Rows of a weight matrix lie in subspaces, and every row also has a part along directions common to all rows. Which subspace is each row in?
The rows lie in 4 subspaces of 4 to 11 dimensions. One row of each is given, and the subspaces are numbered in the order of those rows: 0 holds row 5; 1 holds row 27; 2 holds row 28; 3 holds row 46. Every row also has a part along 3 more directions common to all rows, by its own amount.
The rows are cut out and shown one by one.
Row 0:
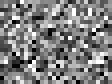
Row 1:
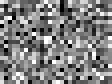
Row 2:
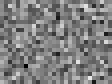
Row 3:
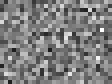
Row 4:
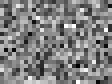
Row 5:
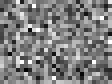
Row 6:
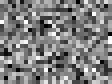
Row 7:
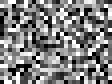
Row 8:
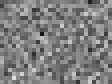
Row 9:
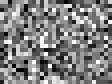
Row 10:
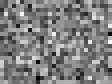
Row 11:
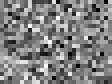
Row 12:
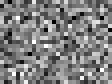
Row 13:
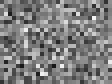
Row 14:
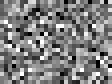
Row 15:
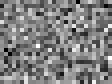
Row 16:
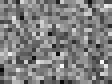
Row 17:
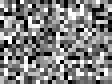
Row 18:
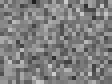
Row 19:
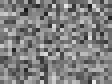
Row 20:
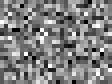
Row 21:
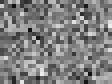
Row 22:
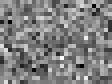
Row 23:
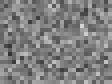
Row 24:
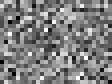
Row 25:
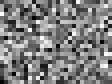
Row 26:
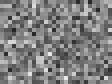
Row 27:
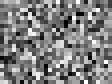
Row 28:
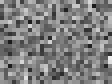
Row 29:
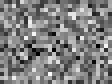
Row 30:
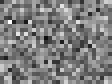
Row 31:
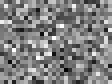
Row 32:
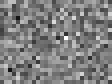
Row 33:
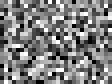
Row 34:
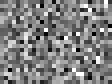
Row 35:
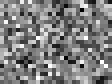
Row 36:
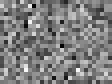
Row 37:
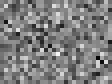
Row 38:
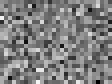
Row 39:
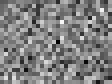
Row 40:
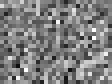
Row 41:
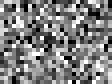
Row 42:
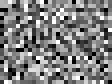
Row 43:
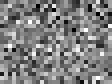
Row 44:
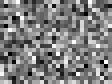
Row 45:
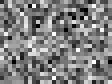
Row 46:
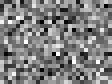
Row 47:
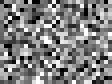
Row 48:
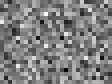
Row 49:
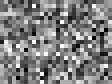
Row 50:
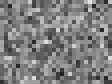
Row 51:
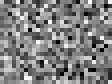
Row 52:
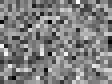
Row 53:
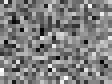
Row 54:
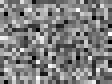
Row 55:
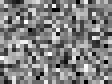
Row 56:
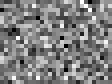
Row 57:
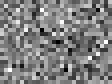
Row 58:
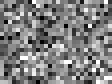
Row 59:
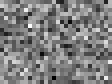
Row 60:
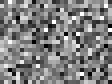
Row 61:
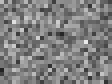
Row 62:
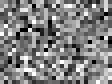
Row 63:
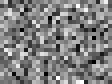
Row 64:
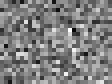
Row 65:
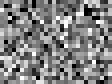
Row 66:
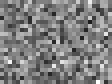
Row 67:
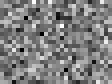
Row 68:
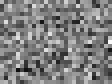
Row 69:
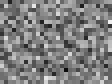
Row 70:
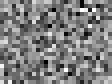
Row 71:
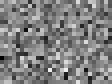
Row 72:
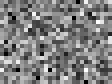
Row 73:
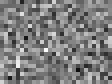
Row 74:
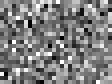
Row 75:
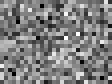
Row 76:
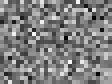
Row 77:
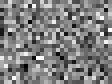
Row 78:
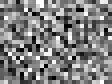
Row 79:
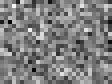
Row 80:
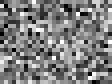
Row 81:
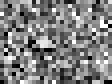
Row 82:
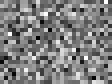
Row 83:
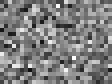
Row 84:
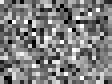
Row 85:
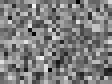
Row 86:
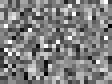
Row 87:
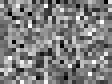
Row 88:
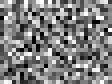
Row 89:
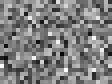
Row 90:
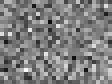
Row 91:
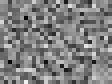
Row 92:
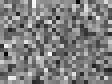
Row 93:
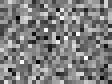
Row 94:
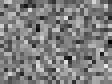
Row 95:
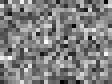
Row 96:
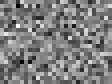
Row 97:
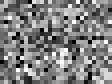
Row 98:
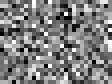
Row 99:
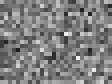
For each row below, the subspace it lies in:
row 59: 2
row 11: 2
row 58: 0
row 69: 0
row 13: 0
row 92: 1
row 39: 2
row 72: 1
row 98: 0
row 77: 3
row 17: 2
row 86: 2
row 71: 1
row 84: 1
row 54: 0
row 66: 2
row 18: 0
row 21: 0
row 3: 3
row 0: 2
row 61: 1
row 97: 0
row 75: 3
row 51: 0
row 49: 2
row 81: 2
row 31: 0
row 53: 1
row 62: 0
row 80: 0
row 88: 3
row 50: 2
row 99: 3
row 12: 3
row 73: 2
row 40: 2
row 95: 2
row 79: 0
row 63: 2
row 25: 2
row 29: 2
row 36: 2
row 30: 1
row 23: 1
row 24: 3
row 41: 0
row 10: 0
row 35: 0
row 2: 0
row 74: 2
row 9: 2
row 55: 1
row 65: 1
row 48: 3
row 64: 1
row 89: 0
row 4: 0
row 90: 0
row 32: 3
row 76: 3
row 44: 1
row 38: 2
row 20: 0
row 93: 3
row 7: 3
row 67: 0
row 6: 1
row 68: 0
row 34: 3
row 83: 0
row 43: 2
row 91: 0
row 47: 1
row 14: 0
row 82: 3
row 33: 3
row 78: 3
